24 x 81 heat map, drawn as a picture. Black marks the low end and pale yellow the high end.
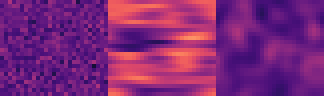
It is made of 1 by 3 panels. Panel 1,1: low, fine-grained. Panel 1,2: middling, streaked across, strong in contrast. Panel 1,3: low, blotchy.
